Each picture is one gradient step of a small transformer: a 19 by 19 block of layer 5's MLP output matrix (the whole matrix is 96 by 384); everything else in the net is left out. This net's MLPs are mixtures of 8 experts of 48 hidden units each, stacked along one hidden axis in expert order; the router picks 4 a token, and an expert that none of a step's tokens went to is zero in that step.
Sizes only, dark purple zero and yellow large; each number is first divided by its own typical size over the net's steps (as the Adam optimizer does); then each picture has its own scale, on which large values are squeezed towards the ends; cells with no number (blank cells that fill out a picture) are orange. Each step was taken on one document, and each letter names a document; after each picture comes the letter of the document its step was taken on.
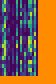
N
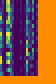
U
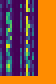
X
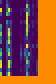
X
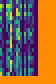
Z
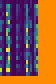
X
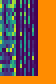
Z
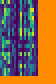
N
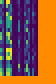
U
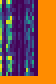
U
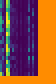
U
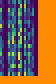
Z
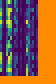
X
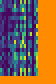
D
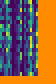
N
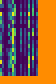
Z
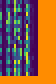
X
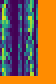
N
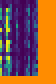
U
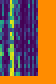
Z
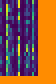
U
